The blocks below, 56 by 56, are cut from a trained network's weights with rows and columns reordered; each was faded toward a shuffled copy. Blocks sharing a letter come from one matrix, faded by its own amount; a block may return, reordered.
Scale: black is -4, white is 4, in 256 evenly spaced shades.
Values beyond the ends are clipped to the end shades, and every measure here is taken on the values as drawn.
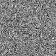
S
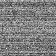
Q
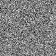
S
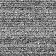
Q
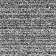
Q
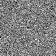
S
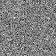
S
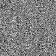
S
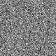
S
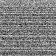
Q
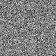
S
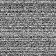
Q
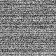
Q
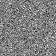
S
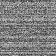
Q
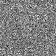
S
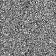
S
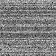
Q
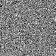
S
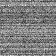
Q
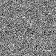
S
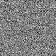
S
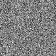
S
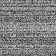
Q
